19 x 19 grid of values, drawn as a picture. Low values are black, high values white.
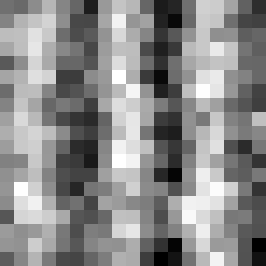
There is no overall slope. Stripes running up and down repeat 3 times from left to right. Streaks run downward.
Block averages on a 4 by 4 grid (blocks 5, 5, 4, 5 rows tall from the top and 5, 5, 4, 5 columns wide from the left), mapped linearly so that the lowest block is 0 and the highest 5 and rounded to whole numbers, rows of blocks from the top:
5 4 0 4
5 4 1 4
4 3 1 4
5 3 2 4
